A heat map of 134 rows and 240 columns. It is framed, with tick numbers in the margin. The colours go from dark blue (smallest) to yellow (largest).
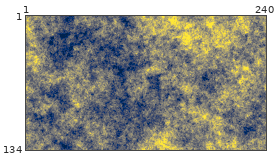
Ninth with the highest average: top right. Odd rows or columns: none. Stripes: none.
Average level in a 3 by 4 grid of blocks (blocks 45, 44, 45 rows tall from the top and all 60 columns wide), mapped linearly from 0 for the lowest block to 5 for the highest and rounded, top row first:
0 0 5 5 | 2 0 2 3 | 1 0 3 3
